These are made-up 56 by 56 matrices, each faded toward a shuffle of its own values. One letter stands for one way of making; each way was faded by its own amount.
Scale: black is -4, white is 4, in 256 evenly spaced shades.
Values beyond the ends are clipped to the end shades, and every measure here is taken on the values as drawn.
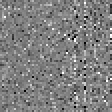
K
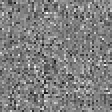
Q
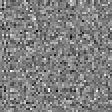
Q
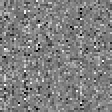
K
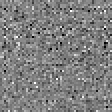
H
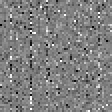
K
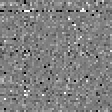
H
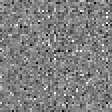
H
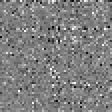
H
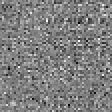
Q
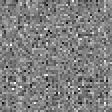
Q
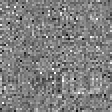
Q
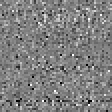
H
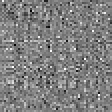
Q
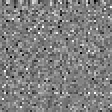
Q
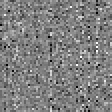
K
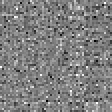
Q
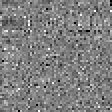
Q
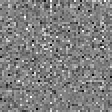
H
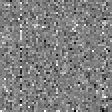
K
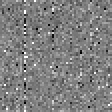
K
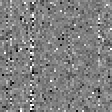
K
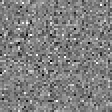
H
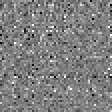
H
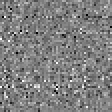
H
